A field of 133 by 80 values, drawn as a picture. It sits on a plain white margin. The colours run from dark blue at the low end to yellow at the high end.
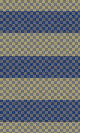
There is no overall slope. On average the colour sits 40% of the way up the scale. Stripes running across repeat 3 times from top to bottom.
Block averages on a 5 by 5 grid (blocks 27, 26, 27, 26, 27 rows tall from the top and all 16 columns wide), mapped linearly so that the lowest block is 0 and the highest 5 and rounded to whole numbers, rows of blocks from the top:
2 2 2 2 2 | 5 5 5 5 5 | 0 0 0 0 0 | 5 5 5 5 5 | 2 2 2 2 2
